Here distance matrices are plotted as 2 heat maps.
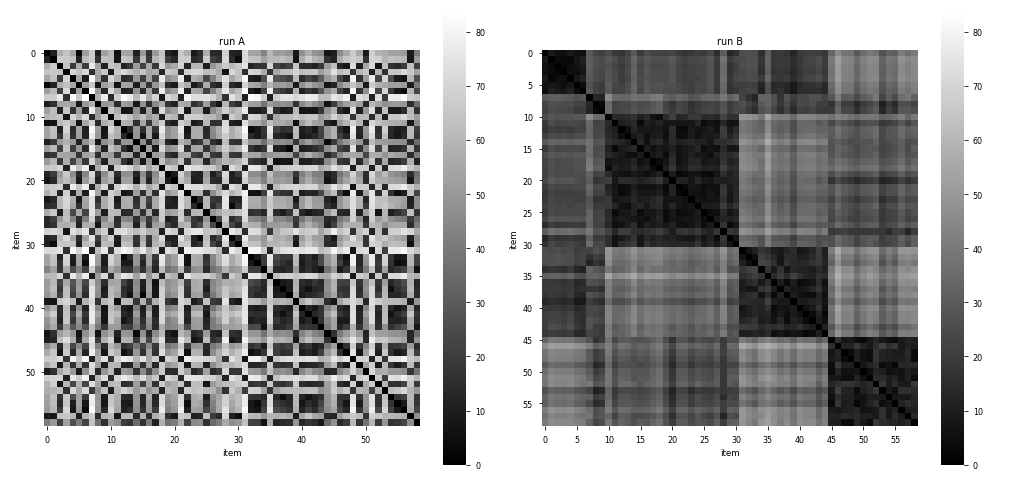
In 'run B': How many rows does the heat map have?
59
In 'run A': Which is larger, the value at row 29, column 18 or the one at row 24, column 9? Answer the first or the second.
the first
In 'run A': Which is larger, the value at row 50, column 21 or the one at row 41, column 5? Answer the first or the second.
the first
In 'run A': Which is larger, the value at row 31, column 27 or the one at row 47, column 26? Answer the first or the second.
the first
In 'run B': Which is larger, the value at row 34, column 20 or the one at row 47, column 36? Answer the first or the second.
the second
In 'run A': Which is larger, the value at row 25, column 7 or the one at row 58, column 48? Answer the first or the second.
the first
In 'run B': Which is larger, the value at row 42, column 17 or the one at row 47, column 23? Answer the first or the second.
the first
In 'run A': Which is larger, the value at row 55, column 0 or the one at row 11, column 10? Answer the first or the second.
the second
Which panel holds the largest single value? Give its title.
run A
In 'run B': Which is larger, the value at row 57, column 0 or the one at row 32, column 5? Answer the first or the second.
the first
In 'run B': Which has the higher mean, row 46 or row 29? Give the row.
46
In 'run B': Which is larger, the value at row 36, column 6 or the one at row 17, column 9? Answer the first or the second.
the second
